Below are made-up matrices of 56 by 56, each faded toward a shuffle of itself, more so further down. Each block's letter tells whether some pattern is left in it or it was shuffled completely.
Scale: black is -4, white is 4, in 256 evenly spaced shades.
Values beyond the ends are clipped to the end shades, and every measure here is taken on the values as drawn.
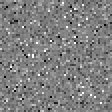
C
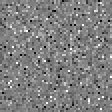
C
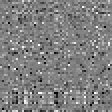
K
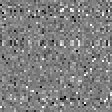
K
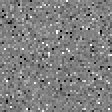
C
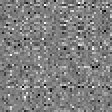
K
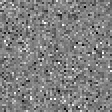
C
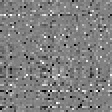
K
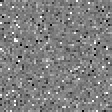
C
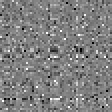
K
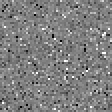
C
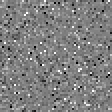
C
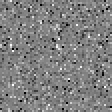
C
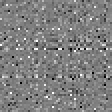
K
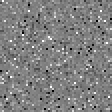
C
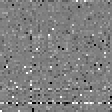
K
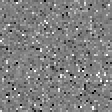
C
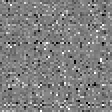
K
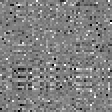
K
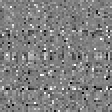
K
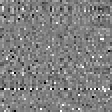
K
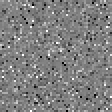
C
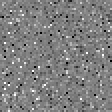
C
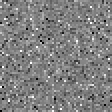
C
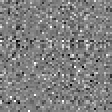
K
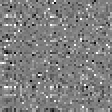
K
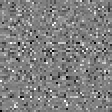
K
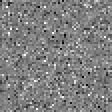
C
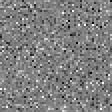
C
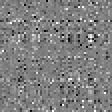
K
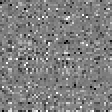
K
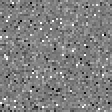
C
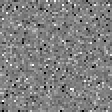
C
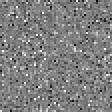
C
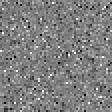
C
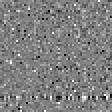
K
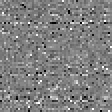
K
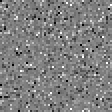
C
